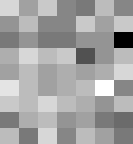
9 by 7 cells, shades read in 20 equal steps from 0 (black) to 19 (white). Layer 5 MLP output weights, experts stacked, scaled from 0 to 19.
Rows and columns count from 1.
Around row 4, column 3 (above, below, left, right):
9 12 16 15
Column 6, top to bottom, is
14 12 11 11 13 19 11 9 12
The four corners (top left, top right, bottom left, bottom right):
16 10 14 9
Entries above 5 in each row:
7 7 6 7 7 7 7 7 7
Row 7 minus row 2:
4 0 6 4 -2 -1 -1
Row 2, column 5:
15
